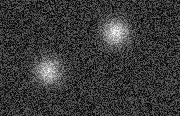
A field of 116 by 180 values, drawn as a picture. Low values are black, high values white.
Seam: none. Odd rows or columns: none. Mirror symmetry: none. Average level on the scale: 20%. Slope: none. Bumps: two.
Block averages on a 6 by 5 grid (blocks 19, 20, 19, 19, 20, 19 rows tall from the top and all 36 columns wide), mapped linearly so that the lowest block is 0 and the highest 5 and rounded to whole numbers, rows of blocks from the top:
00010
00150
01120
15000
02000
00000
